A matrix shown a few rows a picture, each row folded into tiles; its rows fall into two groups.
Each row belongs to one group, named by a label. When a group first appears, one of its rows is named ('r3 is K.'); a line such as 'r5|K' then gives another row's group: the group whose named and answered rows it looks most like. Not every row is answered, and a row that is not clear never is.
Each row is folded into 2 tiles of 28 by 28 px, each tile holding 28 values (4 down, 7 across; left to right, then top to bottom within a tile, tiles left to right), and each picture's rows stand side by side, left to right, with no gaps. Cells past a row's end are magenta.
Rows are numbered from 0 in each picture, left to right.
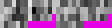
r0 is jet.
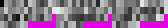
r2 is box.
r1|jet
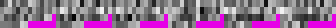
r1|box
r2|box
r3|jet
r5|jet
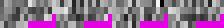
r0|box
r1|jet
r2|jet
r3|jet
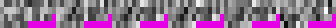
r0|jet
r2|box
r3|box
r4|box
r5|box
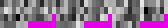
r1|box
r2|jet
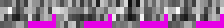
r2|jet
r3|jet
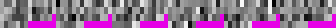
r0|jet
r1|box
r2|box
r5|box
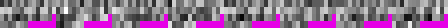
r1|box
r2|jet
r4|jet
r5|jet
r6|jet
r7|jet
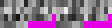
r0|box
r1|jet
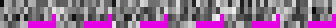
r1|jet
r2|box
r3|box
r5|jet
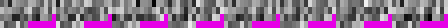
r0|jet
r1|box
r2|box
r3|box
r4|jet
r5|box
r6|box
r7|jet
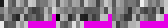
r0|box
